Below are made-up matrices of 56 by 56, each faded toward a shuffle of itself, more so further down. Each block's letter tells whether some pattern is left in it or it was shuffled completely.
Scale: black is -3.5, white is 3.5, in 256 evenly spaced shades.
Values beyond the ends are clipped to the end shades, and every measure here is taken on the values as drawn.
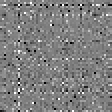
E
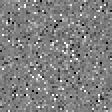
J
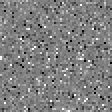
J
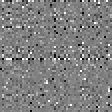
E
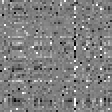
E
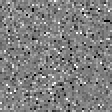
J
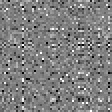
E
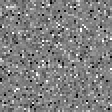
J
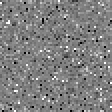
J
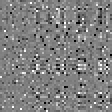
E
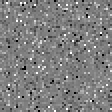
J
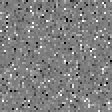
J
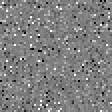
J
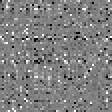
E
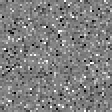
J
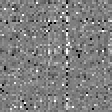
E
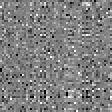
E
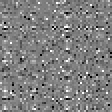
E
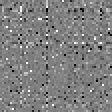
E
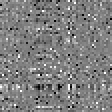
E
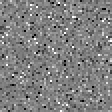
J
